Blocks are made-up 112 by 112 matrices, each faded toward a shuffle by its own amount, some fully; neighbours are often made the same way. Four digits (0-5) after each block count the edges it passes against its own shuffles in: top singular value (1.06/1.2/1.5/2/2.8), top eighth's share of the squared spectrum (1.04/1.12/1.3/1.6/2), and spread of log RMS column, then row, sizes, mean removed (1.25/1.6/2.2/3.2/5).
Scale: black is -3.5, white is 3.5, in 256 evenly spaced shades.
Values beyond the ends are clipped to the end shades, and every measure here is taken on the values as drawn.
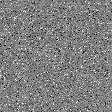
2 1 0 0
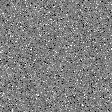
0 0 0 0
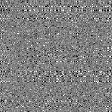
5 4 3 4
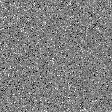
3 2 0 1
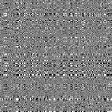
5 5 3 4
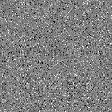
4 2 1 1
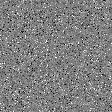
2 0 0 0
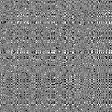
5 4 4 3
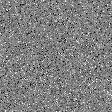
2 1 0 0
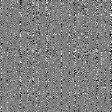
2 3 4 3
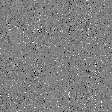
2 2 2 1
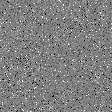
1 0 0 0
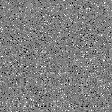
4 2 1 1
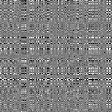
5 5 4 4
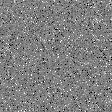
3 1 0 0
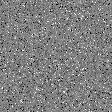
0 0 0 0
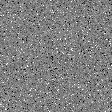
0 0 0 0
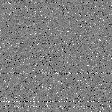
4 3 1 2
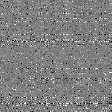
4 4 2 3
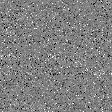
3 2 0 1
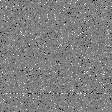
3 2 0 1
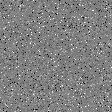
0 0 0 0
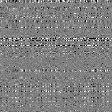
4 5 2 4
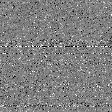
3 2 0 3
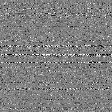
3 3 0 4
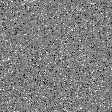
3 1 0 0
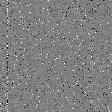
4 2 1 0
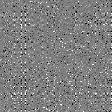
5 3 2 2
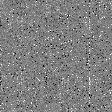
3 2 1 0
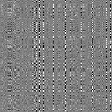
5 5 4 3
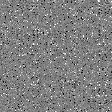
3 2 2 0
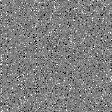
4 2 2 0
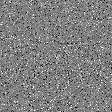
2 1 0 0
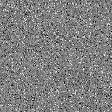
3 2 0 0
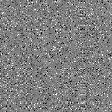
4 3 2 2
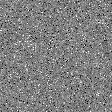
0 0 0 0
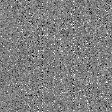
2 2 3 0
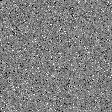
0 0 0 0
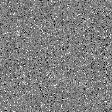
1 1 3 0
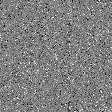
0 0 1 0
